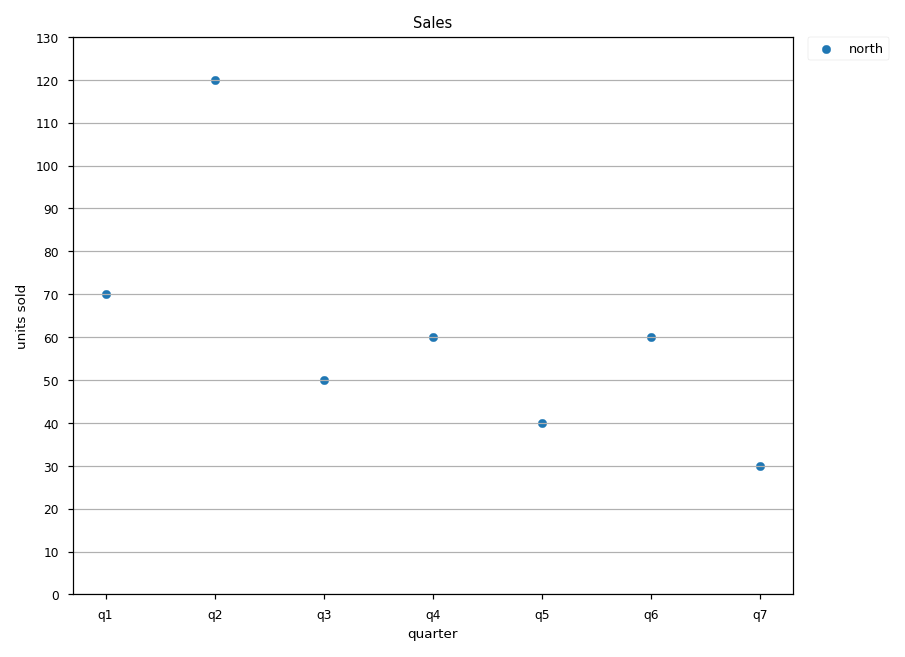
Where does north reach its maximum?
q2
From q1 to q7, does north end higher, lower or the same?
lower
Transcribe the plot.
Title: Sales
x-axis: quarter, ticks q1 q2 q3 q4 q5 q6 q7
y-axis: units sold, ticks 0 10 20 30 40 50 60 70 80 90 100 110 120 130
Legend: north
Values:
north: 70 120 50 60 40 60 30
